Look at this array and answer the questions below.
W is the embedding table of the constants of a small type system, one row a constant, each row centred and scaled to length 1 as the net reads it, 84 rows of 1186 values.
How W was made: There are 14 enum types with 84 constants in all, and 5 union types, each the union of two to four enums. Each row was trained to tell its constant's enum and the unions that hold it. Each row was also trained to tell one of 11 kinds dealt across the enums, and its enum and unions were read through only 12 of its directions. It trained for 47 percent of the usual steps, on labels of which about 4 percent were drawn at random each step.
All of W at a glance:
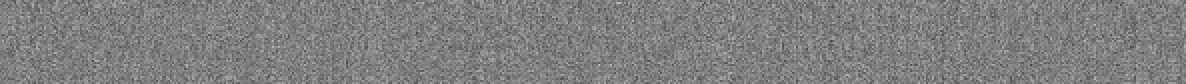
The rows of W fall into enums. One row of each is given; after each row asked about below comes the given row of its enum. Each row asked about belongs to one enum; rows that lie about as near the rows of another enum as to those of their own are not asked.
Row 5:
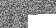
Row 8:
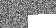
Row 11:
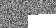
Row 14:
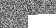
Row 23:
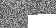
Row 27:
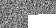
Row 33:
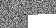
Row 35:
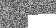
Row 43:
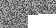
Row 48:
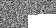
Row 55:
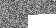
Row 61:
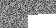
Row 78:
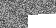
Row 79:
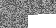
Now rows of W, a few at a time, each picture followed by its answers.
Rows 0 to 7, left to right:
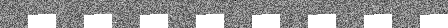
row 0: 35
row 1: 61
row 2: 11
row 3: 11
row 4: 33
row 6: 78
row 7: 33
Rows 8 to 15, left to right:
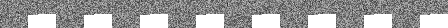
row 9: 43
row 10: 14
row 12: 43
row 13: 14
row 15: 61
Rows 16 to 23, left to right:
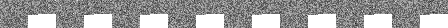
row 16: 43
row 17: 79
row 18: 35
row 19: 27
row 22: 35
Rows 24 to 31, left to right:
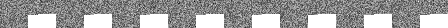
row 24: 78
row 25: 55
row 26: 79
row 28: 8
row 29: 14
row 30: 61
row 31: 14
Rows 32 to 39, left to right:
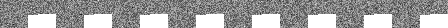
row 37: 43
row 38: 23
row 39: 27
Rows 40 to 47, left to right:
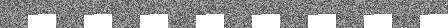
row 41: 55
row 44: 23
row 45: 33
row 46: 79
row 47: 79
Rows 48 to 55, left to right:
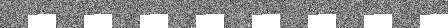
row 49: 79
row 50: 33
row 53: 48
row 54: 27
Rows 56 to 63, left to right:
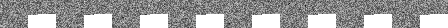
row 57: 78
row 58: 55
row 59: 35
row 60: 78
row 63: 23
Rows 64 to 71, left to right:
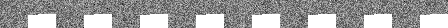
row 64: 61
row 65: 48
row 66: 79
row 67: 11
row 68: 78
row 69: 5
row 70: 55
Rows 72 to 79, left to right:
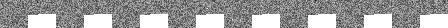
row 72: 43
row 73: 27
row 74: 61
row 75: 43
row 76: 55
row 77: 55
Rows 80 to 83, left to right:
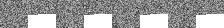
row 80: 23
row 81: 14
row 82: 78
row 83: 61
